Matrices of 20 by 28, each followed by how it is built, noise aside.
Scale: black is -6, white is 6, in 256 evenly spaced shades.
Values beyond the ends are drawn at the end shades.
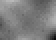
smooth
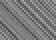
Toeplitz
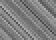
Toeplitz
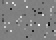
sparse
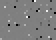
sparse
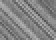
Toeplitz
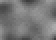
smooth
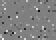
sparse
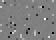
sparse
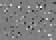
sparse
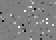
sparse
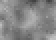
smooth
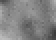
smooth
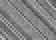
Toeplitz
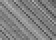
Toeplitz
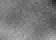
smooth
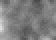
smooth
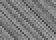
Toeplitz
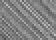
Toeplitz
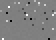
sparse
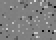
sparse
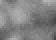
smooth
